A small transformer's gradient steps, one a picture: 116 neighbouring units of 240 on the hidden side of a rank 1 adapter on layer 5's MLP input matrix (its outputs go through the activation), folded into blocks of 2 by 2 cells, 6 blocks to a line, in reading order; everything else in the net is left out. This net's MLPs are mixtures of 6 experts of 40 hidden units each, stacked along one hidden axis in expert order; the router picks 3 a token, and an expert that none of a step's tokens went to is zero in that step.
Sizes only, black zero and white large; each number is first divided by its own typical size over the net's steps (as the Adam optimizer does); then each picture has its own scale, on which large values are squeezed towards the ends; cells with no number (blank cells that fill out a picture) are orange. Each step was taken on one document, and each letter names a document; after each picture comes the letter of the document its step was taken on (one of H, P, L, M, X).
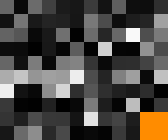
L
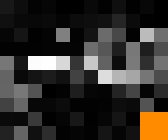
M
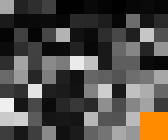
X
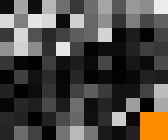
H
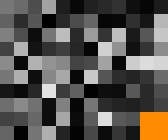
L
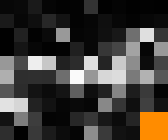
M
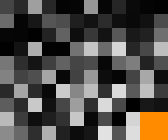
X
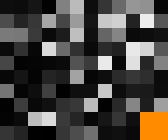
H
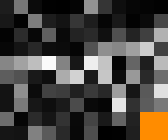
M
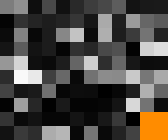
L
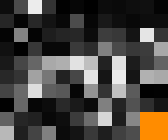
X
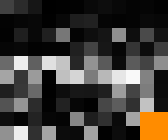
M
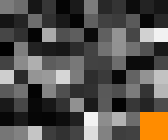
X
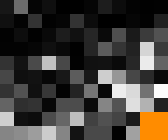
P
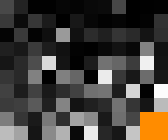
P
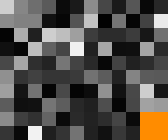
L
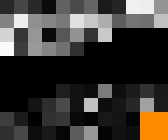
H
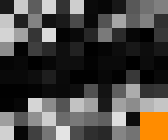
H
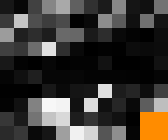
H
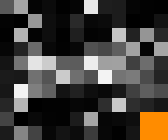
M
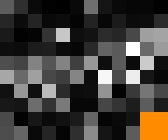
M
